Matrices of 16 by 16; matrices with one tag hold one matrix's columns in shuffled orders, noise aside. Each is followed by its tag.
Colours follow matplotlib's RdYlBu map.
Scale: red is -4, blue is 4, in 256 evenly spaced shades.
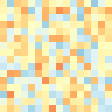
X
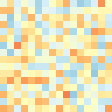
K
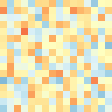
X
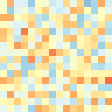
K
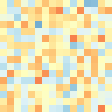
X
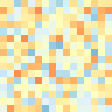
X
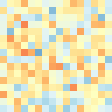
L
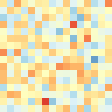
L
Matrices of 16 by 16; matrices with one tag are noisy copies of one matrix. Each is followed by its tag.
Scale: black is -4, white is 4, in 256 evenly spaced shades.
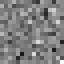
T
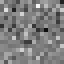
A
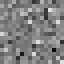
T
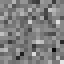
T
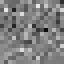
A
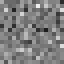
A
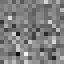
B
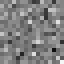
T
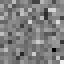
T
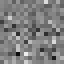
B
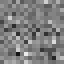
B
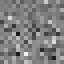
B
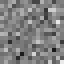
T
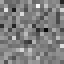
A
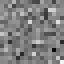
T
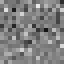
A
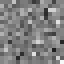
T
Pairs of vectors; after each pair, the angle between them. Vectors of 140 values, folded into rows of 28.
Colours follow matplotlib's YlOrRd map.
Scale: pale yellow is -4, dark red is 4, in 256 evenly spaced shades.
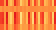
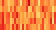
partly aligned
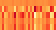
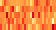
orthogonal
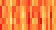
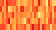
orthogonal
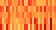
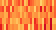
nearly parallel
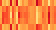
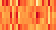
nearly opposite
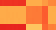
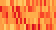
partly opposed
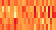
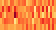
nearly opposite
